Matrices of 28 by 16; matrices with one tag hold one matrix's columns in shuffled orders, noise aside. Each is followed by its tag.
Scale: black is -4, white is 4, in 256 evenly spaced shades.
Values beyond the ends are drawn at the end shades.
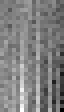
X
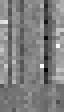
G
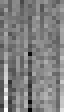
X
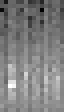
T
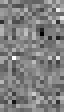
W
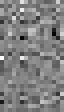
W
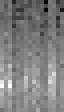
T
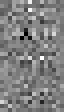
W
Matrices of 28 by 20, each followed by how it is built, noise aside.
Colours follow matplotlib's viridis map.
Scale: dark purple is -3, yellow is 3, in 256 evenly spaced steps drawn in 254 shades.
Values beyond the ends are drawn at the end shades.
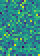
noise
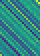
Toeplitz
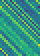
Toeplitz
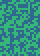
noise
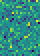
noise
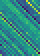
Toeplitz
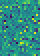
noise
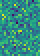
noise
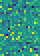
noise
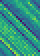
Toeplitz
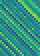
Toeplitz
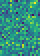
noise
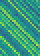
Toeplitz
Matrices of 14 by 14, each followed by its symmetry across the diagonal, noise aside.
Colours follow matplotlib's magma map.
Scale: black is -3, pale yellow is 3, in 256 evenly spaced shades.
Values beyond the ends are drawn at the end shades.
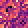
symmetric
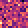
antisymmetric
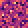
symmetric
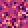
antisymmetric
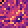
symmetric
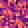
antisymmetric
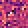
antisymmetric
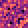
symmetric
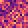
symmetric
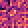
symmetric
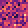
symmetric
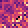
symmetric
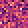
antisymmetric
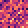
symmetric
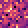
symmetric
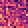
antisymmetric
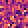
antisymmetric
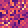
symmetric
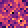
symmetric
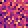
antisymmetric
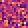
antisymmetric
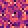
antisymmetric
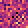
symmetric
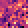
antisymmetric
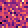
antisymmetric
